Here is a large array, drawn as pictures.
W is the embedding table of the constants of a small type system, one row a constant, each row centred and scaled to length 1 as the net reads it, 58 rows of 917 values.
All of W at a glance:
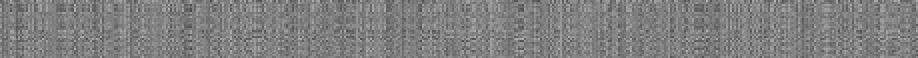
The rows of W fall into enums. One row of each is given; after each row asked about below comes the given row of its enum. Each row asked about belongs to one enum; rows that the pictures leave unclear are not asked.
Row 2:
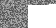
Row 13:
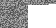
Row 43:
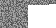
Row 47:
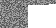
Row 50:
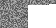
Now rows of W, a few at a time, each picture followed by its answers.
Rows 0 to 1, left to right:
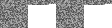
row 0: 2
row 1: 2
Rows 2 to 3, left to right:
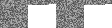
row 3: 50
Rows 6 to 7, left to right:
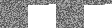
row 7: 2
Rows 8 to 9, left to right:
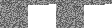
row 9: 47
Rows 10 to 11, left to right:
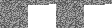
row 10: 47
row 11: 47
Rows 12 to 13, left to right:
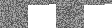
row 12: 43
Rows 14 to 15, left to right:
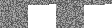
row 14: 43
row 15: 47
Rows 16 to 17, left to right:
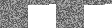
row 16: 50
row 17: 2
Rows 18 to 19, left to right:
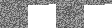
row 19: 13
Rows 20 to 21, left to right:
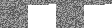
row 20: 13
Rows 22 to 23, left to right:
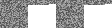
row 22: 47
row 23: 2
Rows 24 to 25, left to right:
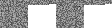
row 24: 43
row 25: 47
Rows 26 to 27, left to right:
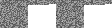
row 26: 47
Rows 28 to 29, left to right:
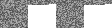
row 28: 2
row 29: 47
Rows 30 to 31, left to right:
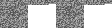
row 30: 13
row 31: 13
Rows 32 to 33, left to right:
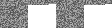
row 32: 13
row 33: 50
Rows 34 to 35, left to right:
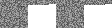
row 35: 43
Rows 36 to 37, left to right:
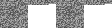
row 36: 13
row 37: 13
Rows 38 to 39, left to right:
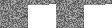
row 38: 50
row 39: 50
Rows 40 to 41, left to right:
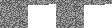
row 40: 47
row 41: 47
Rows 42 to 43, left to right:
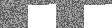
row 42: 2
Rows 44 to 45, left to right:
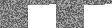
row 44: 50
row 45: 2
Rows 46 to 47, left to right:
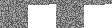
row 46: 43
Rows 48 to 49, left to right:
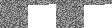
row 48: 47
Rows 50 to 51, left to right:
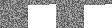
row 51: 43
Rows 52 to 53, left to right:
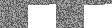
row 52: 43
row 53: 2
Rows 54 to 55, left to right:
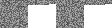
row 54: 47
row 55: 43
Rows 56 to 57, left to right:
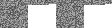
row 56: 13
